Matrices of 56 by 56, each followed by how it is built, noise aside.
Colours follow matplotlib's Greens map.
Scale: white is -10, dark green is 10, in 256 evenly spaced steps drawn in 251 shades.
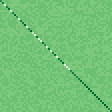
diagonal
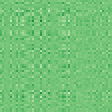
low rank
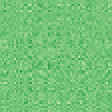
low rank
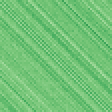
Toeplitz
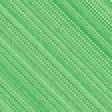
Toeplitz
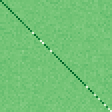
diagonal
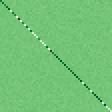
diagonal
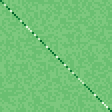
diagonal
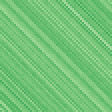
Toeplitz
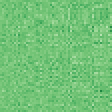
low rank
